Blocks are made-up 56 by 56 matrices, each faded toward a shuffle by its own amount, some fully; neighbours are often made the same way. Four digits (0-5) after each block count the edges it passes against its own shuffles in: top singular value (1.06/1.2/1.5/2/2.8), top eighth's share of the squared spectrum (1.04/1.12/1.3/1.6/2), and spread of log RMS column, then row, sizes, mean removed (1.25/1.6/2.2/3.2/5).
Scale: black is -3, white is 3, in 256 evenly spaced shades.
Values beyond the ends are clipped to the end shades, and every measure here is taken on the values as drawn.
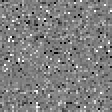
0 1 0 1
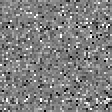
1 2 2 1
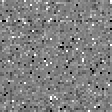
1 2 0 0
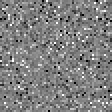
1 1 0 0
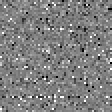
2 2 0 2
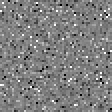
0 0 0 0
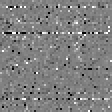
3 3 1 2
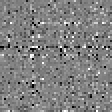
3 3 2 2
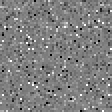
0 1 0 0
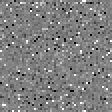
0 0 0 1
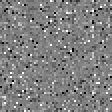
0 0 0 0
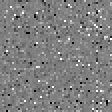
2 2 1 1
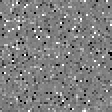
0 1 0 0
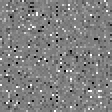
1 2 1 0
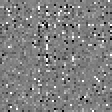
2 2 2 1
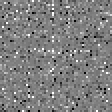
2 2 1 1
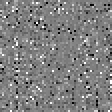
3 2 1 0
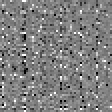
3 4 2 1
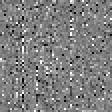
3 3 2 0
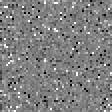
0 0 0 0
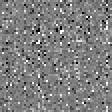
3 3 2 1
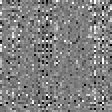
4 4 3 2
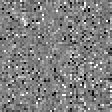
3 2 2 0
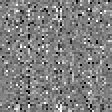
3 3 2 1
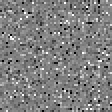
2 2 0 0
